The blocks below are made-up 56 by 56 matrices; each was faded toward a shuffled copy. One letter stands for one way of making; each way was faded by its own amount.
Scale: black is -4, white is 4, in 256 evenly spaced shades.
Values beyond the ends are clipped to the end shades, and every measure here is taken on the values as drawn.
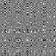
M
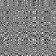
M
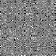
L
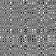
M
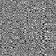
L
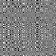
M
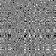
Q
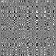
M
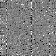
L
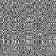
Q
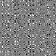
Q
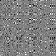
Q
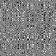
Q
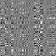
M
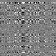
M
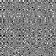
Q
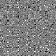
L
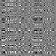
M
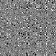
L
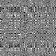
Q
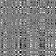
M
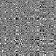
Q
